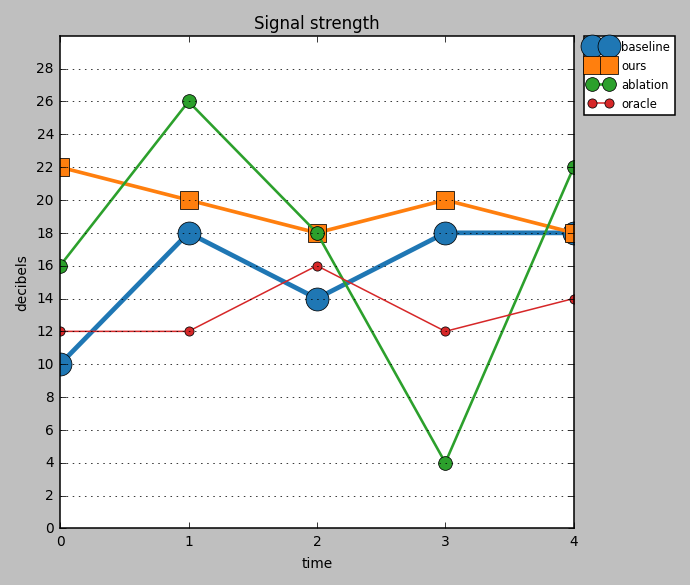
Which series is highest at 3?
ours
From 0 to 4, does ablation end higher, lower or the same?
higher
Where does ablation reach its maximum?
1
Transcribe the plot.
Title: Signal strength
x-axis: time, ticks 0 1 2 3 4
y-axis: decibels, ticks 0 2 4 6 8 10 12 14 16 18 20 22 24 26 28
Legend: baseline, ours, ablation, oracle
Values:
baseline: 10 18 14 18 18
ours: 22 20 18 20 18
ablation: 16 26 18 4 22
oracle: 12 12 16 12 14
